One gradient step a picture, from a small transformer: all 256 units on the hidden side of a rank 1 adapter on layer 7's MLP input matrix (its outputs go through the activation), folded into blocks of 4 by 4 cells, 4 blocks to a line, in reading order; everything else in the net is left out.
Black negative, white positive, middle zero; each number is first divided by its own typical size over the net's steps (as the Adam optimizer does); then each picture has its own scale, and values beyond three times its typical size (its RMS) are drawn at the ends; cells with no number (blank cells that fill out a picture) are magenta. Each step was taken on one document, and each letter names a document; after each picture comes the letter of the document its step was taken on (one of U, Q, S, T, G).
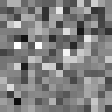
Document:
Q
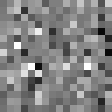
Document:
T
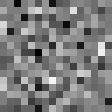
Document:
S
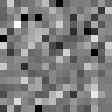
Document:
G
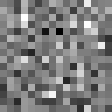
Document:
S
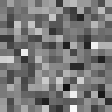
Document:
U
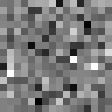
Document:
G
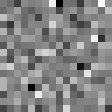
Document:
G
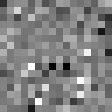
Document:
T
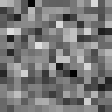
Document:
Q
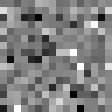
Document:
G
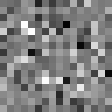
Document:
S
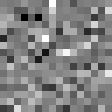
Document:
G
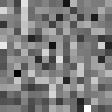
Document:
S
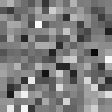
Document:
Q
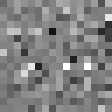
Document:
T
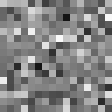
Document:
Q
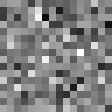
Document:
Q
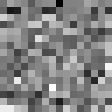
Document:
U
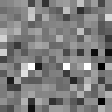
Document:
T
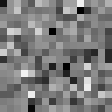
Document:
T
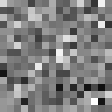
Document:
Q
